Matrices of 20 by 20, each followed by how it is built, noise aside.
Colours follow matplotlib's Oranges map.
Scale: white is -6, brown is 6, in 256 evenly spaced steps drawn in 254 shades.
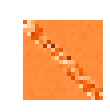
banded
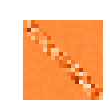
banded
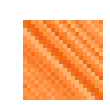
Toeplitz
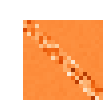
banded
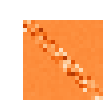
banded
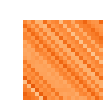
Toeplitz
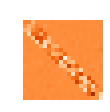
banded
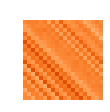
Toeplitz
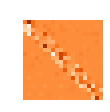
banded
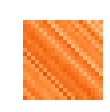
Toeplitz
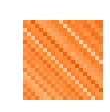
Toeplitz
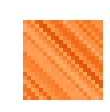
Toeplitz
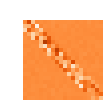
banded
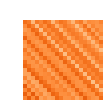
Toeplitz
